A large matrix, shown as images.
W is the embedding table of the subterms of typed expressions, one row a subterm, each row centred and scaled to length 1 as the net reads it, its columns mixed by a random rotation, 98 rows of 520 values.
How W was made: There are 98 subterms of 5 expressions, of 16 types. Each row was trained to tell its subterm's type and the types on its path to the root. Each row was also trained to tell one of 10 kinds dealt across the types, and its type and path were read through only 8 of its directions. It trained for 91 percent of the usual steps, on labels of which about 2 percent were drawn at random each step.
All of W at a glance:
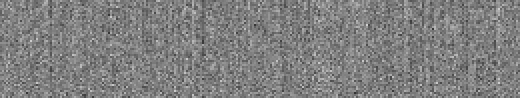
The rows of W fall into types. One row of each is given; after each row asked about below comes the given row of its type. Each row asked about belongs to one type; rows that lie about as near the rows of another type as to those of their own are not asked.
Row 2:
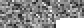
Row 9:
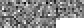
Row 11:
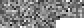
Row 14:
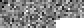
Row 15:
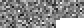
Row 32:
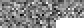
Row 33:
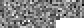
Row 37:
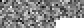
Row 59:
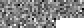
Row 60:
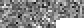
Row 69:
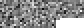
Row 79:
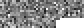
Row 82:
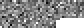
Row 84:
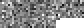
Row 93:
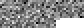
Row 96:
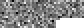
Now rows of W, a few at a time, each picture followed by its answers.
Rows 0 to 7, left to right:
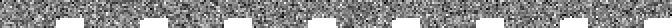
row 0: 59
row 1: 84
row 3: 32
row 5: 84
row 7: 2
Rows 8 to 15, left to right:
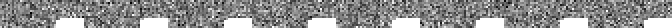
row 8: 32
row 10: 11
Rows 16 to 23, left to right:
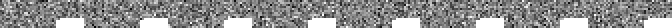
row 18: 33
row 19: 69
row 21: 69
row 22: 60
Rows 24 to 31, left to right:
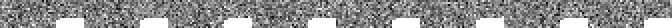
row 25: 96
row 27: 60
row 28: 82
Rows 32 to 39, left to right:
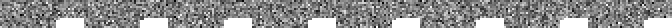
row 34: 14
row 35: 2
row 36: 69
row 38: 33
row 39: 14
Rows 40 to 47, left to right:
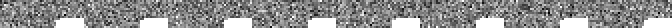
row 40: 32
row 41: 33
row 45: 9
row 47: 32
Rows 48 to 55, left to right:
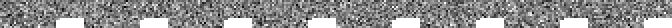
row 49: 84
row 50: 33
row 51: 14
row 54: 84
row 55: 60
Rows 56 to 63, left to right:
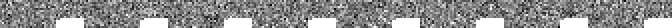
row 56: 69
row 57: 96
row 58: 9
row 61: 59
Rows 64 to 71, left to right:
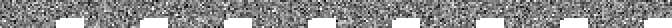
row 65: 14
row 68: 2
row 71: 82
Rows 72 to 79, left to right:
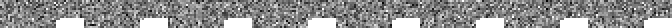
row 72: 79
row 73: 59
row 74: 82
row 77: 93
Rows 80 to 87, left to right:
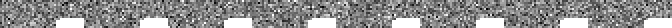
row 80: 59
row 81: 9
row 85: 93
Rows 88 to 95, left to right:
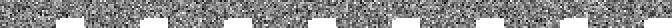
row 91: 82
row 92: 37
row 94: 15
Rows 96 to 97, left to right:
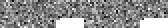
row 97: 2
